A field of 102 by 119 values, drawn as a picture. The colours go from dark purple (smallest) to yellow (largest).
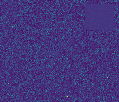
Neither half mirrors the other. The top right is the calmest part. The grain is fine, like static. No regular stripes run through it. In the top right lies a patch that is calmer than the rest.
